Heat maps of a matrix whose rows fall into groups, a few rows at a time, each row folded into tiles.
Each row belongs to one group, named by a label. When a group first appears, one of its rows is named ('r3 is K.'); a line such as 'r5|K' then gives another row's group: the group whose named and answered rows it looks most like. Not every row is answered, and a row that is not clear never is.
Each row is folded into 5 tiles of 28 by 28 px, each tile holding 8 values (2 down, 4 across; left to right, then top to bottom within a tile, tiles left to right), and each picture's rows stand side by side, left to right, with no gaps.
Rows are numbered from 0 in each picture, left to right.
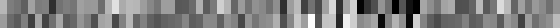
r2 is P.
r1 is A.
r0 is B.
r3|A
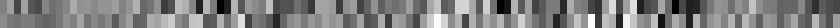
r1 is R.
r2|R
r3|R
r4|P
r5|P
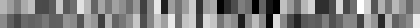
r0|A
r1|P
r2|A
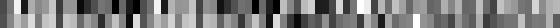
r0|P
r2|A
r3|B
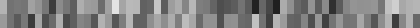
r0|B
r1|P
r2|B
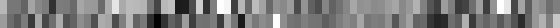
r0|B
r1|A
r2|B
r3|A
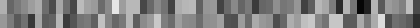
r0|B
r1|R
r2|R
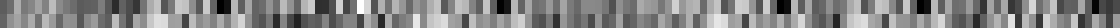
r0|P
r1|R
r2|A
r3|R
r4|B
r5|R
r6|R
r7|P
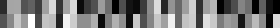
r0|P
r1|P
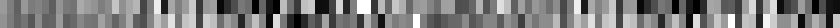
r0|B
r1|P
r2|A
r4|P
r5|P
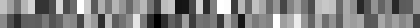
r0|A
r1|A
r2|R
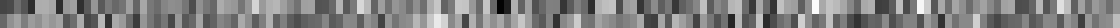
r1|B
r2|A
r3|R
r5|B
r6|A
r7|A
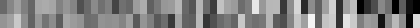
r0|R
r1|B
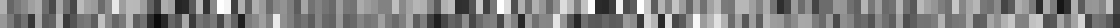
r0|B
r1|A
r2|B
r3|A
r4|A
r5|R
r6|B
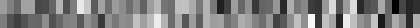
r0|A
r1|R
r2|P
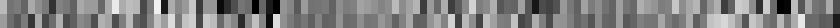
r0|B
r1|P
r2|B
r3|P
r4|B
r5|R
